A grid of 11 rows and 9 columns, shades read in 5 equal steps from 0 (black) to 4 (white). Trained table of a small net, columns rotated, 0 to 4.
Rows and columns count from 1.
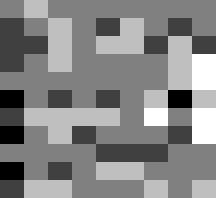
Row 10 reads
0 2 1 2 3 3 2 2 2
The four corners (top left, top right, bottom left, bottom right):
2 2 1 3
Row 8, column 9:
4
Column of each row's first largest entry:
2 3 3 9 9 7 7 9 1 5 2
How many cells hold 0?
4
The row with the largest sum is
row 7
